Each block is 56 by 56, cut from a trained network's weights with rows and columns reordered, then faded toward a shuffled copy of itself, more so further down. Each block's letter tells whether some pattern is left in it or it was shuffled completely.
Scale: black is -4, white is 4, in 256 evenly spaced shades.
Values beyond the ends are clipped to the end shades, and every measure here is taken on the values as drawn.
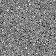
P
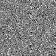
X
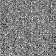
X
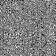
X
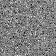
P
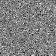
X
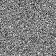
P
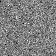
P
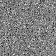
P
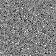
P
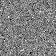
P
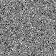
P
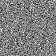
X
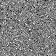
P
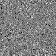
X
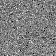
P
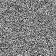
P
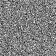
P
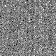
X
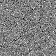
P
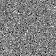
P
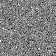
X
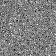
P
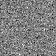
X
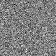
X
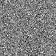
X
